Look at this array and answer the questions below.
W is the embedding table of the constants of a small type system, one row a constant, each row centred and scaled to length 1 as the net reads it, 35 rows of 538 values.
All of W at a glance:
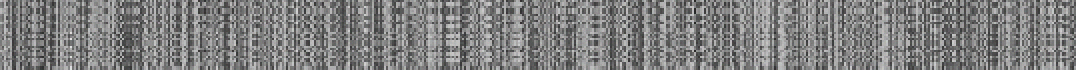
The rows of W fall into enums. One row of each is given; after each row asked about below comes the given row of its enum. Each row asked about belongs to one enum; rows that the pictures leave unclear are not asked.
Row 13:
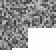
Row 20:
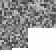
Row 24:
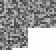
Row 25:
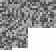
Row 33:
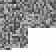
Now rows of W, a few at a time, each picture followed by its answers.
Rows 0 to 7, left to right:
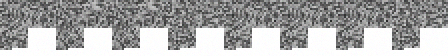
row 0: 25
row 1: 13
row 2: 13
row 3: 24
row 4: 25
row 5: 25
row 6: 25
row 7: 24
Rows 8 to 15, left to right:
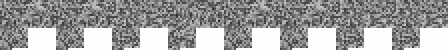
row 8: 13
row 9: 13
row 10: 24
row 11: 25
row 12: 13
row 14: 24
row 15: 24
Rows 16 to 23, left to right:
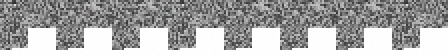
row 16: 33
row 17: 20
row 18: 13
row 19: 33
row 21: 20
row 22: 20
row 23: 33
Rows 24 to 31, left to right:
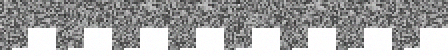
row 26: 20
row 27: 20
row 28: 33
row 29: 13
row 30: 20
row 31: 24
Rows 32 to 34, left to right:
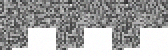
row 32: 24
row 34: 33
